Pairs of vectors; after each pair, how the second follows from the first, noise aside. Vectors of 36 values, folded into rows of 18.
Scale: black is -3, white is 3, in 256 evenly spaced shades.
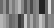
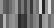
sign-scrambled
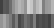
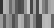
sign-scrambled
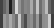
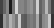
copied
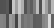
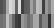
sign-scrambled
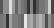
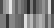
copied
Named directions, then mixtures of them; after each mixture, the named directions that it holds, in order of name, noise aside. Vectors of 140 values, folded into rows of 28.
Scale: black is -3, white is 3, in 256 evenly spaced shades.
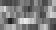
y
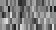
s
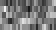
s, y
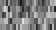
s, y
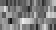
s, y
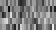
s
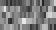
s, y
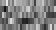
s, y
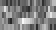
s, y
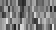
s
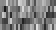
s, y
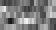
y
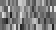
s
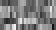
s, y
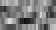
y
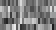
s, y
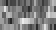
s, y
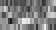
s, y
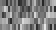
s, y
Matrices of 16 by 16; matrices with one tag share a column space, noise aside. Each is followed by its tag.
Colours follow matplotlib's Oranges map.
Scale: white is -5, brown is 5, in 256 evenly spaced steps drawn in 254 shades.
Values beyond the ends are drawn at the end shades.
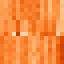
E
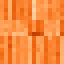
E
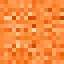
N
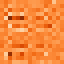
N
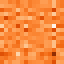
N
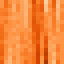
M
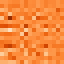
N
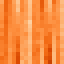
M
